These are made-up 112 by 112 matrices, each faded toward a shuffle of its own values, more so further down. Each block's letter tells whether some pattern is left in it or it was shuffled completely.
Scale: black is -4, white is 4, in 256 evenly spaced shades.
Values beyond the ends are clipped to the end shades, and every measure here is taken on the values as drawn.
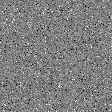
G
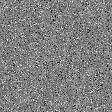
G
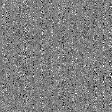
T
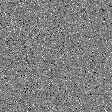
G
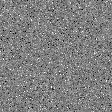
G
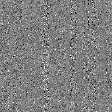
T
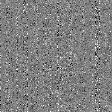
T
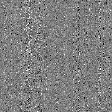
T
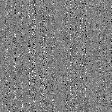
T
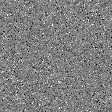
G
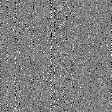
T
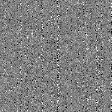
T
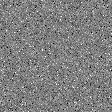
G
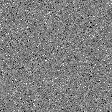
G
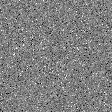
G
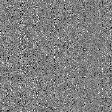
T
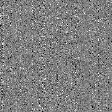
T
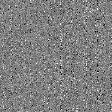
T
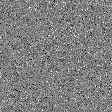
G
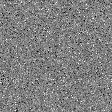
G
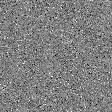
G
